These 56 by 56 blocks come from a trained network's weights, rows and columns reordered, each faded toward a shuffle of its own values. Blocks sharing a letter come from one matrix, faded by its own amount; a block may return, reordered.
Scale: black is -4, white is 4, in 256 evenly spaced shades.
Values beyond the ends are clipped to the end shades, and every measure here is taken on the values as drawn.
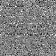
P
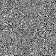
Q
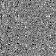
Q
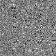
Q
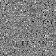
Q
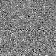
P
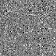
Q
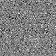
P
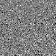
Q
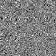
Q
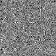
Q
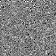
Q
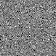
Q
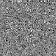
Q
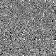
Q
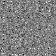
Q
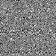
P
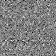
P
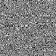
P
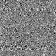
P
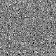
Q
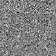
Q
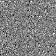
Q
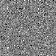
Q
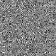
Q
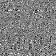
P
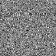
P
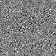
P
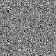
Q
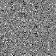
Q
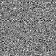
P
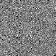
Q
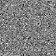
Q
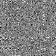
Q
